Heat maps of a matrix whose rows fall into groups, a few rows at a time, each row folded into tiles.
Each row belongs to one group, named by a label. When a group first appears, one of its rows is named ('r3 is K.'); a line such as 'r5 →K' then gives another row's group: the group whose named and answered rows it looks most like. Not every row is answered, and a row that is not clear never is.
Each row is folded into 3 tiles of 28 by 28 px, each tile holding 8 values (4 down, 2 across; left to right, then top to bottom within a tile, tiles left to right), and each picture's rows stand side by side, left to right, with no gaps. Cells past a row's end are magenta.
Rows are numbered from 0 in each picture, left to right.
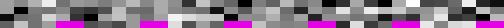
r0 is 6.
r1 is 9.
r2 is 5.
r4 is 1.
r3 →5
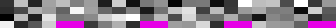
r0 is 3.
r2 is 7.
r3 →6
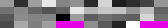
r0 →9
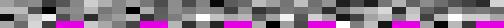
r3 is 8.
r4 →3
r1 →6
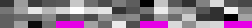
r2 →5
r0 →1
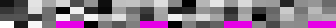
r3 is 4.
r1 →9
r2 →9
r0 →3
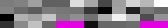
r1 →9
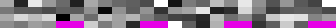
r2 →3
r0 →5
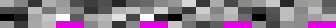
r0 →4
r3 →4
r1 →1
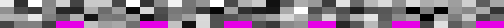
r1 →6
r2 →8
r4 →8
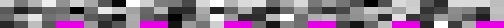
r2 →9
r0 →8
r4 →1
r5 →9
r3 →8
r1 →3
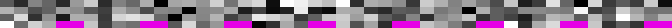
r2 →6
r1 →4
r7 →4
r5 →6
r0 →5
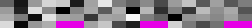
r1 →6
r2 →6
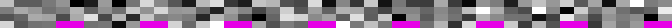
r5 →1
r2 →5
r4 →5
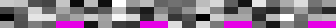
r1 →9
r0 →4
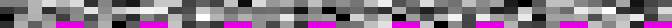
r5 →8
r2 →4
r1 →1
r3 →8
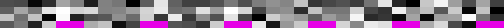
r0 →1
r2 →1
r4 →5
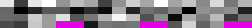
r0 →8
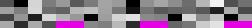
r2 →5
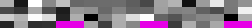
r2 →9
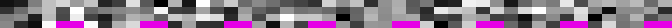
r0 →3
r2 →9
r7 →6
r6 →3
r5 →3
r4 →4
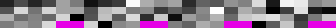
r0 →1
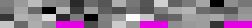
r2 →7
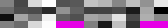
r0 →5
